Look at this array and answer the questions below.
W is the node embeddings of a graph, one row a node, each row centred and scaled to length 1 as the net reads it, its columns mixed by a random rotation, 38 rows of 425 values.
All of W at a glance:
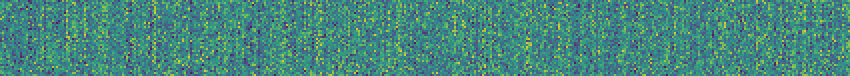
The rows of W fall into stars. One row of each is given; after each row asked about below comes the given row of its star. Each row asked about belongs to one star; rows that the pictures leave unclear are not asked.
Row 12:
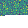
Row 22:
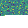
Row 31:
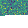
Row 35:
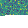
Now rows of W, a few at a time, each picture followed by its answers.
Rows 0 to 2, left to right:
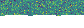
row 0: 31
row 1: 12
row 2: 22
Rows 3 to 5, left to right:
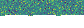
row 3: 22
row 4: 12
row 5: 22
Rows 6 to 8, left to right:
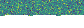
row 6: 31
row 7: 12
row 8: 35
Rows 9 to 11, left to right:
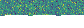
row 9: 22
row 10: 22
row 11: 12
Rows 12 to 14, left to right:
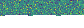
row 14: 12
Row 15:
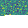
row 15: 35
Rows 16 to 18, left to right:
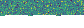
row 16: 22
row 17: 22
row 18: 12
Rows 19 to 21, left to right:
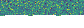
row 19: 31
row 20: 35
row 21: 31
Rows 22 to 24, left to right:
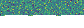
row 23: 31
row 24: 12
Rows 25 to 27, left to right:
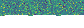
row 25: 22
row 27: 22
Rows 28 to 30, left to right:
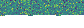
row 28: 12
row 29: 31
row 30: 31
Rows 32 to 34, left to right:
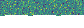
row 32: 35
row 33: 22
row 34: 12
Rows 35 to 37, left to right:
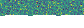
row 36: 22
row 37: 35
